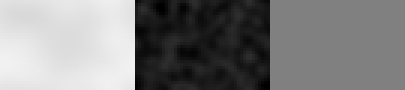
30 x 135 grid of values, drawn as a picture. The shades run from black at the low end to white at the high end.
The table splits into one row of 3 panels. Panel 1,1: very high, smooth, faint in contrast. Panel 1,2: very low, blotchy, faint in contrast. Panel 1,3: middling, flat.
